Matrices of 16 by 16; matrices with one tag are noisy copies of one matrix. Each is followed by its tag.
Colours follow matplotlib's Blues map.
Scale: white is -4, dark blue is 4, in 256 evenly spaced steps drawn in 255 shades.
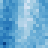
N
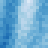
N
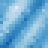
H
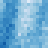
N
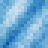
H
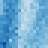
N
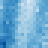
N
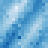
H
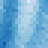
N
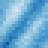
H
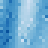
N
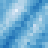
H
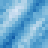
H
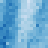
N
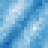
H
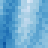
N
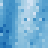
N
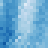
N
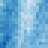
N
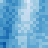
N
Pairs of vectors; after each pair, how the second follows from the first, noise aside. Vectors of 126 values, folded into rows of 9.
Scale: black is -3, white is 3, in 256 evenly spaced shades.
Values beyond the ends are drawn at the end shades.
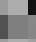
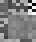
sign-scrambled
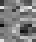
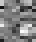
negated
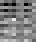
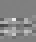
partly zeroed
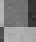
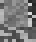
sign-scrambled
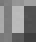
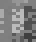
partly zeroed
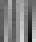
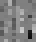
partly zeroed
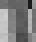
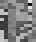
sign-scrambled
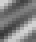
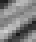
negated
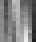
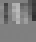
partly zeroed
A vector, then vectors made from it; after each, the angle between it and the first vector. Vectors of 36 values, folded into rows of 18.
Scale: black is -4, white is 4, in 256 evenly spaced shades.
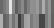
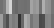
nearly parallel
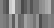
partly aligned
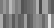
partly aligned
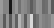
partly opposed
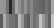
nearly opposite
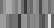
partly aligned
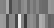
partly opposed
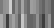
partly aligned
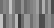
nearly parallel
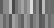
partly aligned
